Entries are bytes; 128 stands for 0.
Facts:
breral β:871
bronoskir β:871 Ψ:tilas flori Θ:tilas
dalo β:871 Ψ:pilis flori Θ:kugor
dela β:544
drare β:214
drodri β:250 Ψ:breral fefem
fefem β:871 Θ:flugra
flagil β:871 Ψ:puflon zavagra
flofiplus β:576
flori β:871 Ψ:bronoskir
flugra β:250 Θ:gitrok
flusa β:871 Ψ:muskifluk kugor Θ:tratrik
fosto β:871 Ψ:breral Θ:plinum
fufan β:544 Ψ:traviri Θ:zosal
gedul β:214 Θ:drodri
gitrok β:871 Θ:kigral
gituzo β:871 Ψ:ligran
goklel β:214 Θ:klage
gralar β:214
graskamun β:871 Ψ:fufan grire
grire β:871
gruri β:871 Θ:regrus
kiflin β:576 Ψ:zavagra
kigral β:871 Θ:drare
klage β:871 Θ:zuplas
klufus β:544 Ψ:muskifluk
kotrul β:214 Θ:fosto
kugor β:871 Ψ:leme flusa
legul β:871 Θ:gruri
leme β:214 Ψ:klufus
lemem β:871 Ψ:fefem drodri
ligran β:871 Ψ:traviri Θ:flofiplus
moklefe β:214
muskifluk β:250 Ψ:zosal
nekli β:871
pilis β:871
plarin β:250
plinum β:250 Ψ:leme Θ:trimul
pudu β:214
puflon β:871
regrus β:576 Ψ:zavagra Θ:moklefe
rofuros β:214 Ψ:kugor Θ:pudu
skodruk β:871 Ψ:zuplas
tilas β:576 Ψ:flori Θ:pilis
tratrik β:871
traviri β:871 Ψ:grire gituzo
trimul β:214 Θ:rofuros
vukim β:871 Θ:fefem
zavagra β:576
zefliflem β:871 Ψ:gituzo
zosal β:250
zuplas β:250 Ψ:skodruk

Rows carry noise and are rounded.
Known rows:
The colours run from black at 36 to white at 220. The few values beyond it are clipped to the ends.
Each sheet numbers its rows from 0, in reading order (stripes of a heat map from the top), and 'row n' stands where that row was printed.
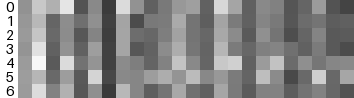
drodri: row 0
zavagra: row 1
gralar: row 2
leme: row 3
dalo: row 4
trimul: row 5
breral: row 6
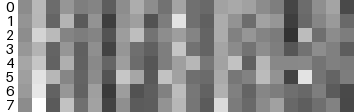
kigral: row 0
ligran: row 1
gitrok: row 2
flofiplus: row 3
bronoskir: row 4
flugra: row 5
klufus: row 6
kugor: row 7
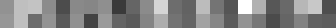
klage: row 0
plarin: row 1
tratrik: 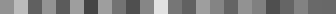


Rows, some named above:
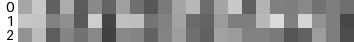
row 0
bronoskir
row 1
fefem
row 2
drare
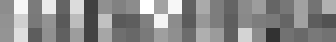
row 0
rofuros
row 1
zosal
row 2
kotrul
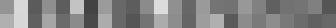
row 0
flusa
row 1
pilis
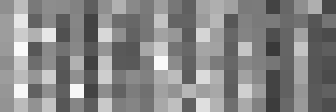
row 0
kigral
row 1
flori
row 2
drodri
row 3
skodruk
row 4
zosal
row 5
gedul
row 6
plinum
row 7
gedul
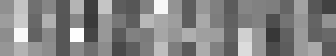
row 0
zosal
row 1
pudu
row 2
plinum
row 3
goklel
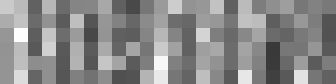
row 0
tilas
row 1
vukim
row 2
kugor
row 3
legul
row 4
fufan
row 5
zuplas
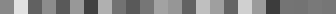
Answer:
kotrul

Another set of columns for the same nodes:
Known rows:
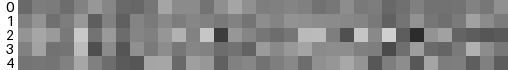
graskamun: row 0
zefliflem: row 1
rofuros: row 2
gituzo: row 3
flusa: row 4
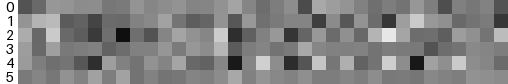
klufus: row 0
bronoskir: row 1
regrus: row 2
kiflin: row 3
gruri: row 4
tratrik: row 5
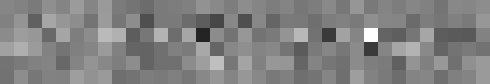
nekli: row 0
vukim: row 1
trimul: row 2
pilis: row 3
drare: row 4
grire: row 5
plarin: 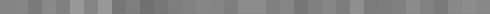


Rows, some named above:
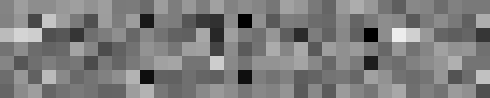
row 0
pudu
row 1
fefem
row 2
tilas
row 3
skodruk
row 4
drodri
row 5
flugra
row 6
flori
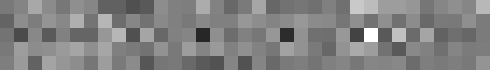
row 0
moklefe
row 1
zosal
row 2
plinum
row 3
pudu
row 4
vukim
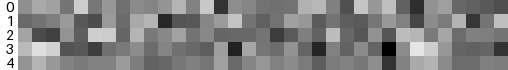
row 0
rofuros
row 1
gitrok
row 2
klage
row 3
tilas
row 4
pilis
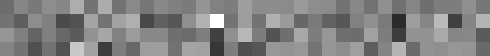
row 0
zosal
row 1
kigral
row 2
legul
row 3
zuplas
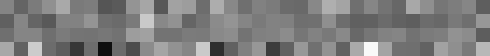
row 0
kugor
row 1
fufan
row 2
dalo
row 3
regrus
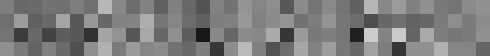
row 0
kotrul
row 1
ligran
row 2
fosto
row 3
legul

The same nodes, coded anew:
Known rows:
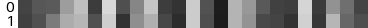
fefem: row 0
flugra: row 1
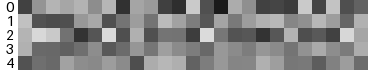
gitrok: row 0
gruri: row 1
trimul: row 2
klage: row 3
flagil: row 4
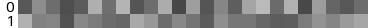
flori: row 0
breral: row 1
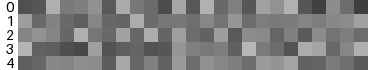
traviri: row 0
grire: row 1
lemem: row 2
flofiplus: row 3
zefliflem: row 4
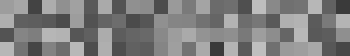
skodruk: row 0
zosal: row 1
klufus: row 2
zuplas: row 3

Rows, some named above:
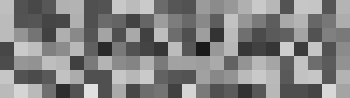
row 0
legul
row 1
pilis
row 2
drodri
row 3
drare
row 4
flusa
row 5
legul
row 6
trimul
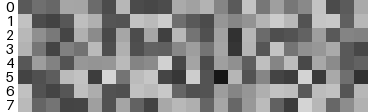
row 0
kugor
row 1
legul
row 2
drodri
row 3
zuplas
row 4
bronoskir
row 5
vukim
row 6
legul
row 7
moklefe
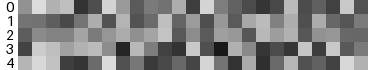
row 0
plinum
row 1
tilas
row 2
dalo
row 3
kigral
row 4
pudu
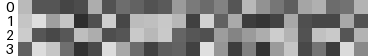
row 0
pilis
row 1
kotrul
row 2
legul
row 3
rofuros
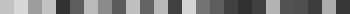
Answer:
fosto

